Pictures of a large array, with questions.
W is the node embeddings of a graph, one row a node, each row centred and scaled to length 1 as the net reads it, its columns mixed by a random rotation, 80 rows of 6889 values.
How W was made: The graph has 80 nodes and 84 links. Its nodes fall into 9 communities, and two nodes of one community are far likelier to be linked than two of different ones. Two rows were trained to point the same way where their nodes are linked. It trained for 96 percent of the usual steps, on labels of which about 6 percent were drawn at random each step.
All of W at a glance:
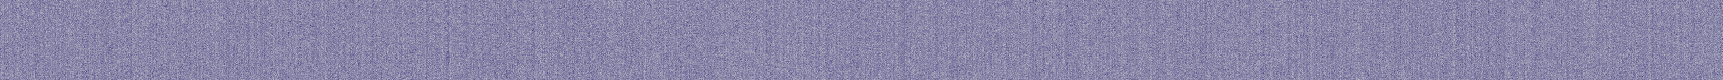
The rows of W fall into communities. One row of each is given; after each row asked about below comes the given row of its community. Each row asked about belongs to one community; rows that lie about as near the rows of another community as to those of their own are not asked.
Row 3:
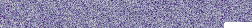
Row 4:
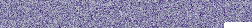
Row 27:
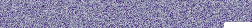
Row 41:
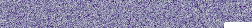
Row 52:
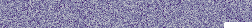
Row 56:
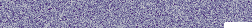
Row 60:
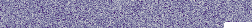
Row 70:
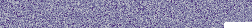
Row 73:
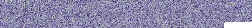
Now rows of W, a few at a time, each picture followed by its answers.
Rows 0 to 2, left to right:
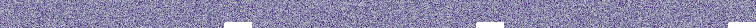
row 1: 4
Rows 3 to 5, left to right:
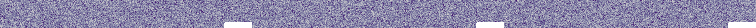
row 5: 41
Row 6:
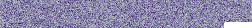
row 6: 41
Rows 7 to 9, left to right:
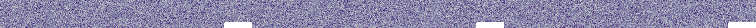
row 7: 27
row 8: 27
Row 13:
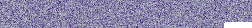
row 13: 56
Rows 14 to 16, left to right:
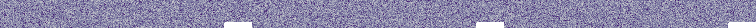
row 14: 27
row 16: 70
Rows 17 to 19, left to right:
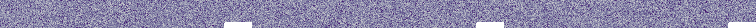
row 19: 3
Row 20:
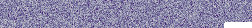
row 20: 4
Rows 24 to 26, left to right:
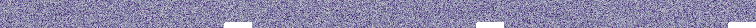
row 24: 60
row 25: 56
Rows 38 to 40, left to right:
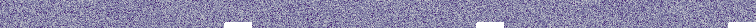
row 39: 56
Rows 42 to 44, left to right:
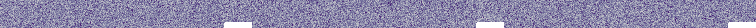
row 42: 27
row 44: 52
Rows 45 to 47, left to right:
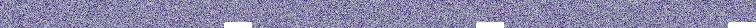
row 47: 3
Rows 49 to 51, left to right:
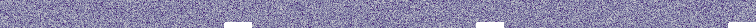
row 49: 41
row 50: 3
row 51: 3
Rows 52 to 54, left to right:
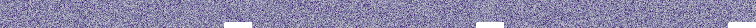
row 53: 41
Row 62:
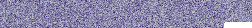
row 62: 60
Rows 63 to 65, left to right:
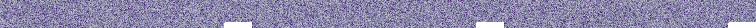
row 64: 27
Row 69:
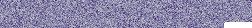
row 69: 41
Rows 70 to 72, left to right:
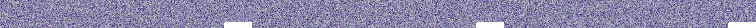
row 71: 56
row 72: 73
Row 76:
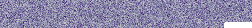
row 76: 56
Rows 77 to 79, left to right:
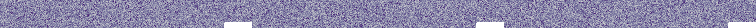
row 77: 73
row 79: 52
